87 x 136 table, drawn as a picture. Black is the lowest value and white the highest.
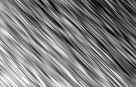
Mirror symmetry: none. Ninth with the highest average: bottom left. Ninth with the lowest average: top right. Grain: diagonal, down to the right. Slope: up to the bottom left.
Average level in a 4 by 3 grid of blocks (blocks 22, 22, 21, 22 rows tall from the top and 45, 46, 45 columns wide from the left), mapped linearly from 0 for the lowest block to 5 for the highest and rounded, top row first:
2 1 0 / 3 2 1 / 4 3 2 / 5 4 2
